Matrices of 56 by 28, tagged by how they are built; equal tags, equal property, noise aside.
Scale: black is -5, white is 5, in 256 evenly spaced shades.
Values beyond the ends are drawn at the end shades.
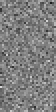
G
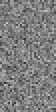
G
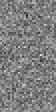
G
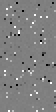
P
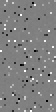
P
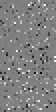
P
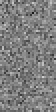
G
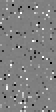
P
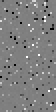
P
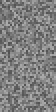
G
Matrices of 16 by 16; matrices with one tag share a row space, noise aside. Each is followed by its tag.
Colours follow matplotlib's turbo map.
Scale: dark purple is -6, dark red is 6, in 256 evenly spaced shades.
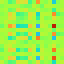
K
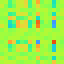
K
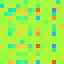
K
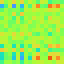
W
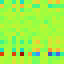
W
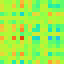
W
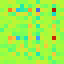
K
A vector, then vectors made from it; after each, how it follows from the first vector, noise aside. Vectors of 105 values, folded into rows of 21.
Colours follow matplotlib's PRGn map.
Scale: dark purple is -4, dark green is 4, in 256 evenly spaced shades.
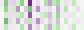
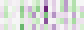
wrapped around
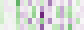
wrapped around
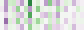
negated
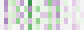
negated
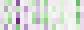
wrapped around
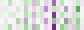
reversed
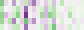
wrapped around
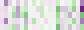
wrapped around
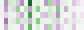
negated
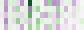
negated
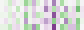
reversed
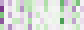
wrapped around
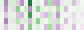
negated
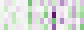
wrapped around
